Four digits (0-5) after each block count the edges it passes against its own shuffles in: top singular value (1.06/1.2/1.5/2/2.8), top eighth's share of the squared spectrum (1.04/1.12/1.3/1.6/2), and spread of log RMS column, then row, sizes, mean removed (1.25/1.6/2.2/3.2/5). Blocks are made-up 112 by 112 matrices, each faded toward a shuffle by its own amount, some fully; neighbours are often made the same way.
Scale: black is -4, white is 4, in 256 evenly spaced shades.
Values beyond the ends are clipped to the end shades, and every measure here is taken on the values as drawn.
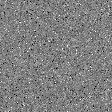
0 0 0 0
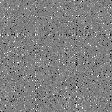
4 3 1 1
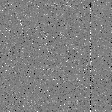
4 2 1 0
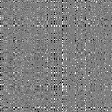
5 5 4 3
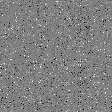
3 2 0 0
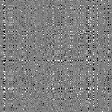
5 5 3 3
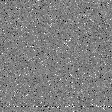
2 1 0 1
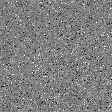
0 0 0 0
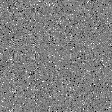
4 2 1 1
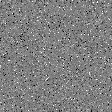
2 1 0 0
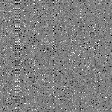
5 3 2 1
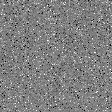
3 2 1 0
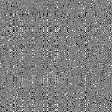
5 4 3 2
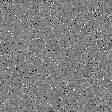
0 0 0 0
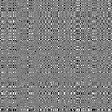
5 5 4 4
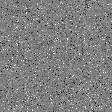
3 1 0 0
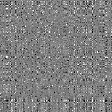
5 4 3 3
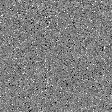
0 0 1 0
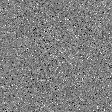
0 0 0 0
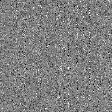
1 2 3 0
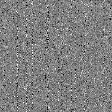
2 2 3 0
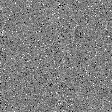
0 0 1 0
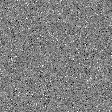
0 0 1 0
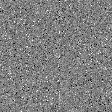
1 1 2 0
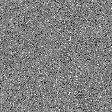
0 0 1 0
